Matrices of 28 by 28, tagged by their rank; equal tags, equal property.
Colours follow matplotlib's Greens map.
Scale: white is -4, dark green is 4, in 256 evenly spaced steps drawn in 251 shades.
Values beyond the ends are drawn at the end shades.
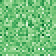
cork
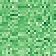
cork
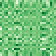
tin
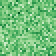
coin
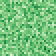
coin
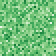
coin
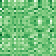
tin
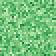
coin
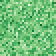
coin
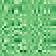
tin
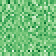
cork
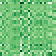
tin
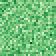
coin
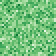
coin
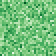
coin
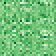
cork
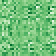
cork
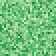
coin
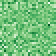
cork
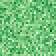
coin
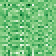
tin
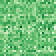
cork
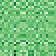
tin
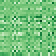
tin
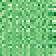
tin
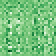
cork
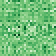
cork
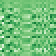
tin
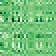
tin
